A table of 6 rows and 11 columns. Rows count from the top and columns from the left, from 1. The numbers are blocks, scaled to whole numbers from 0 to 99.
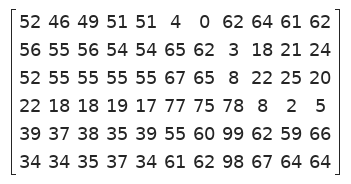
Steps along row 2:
down up down same up down down up up up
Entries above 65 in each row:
0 0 1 3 2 2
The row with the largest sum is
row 6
